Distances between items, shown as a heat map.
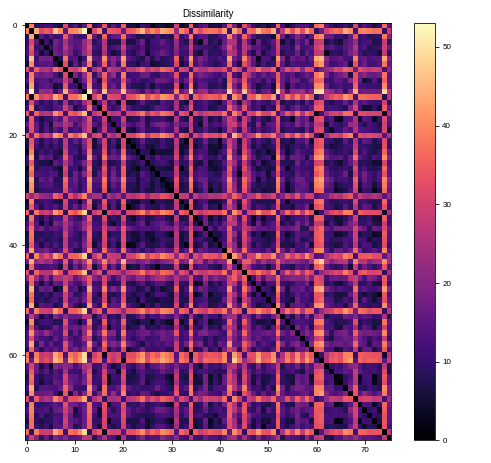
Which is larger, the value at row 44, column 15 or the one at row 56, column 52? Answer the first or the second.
the second
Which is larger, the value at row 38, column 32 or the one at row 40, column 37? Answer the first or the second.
the second
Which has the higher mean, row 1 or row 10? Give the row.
1
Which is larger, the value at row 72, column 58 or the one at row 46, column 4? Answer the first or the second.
the second
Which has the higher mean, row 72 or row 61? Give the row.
61
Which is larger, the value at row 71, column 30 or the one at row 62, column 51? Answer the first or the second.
the second
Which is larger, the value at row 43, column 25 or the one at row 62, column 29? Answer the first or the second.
the first
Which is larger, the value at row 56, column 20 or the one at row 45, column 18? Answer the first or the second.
the first
